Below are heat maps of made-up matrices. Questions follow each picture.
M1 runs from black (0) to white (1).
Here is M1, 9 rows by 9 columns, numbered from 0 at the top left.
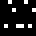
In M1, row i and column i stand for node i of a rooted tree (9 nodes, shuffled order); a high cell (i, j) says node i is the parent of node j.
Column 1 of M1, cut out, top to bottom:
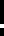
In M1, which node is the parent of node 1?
6
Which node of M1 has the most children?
6
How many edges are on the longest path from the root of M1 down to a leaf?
2
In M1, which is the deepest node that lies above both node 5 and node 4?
6
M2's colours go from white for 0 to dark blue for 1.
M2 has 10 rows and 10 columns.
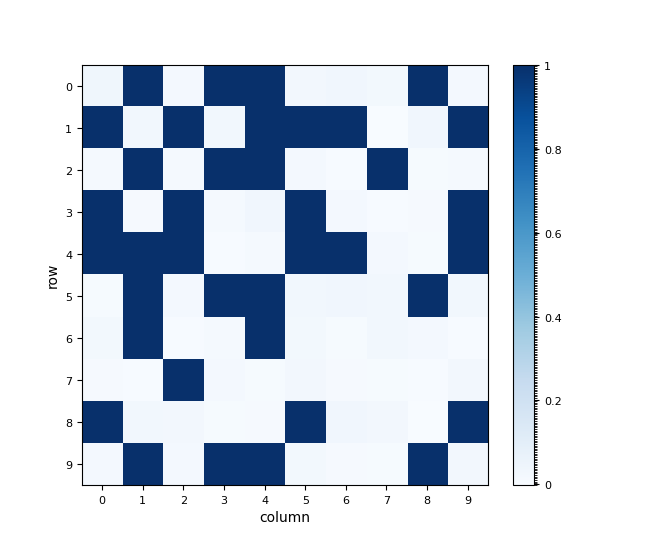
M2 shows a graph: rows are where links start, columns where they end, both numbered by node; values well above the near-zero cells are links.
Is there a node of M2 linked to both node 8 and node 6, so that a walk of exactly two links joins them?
no
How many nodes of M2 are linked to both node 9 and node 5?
4
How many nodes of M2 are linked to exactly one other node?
1
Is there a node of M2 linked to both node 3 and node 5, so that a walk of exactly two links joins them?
no
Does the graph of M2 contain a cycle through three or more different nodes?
yes
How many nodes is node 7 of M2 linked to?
1
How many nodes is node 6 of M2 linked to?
2
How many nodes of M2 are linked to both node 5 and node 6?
2
